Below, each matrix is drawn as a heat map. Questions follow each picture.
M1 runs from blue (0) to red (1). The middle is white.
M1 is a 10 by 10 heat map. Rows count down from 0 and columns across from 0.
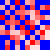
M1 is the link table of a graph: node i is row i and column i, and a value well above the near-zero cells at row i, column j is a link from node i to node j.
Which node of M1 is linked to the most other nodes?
node 6
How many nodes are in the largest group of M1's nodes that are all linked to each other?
5
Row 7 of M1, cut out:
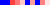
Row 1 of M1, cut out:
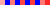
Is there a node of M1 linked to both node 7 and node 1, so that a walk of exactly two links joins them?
yes
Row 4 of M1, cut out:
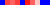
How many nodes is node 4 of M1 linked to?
6
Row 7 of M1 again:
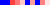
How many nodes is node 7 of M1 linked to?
6
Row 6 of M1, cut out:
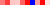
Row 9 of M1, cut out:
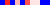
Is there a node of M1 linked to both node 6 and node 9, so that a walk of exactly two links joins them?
yes
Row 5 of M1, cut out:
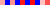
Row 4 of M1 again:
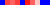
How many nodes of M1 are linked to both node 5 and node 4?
2
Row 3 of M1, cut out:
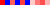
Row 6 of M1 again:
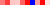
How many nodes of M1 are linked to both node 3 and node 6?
6
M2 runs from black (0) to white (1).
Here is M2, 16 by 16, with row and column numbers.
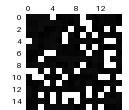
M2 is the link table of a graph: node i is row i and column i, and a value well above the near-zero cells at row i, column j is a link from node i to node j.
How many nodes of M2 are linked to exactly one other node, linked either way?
0
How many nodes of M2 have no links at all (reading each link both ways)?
0
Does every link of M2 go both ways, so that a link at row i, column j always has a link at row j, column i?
yes
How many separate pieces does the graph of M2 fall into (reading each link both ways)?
1
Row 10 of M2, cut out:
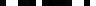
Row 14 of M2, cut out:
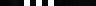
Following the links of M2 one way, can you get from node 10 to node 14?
yes
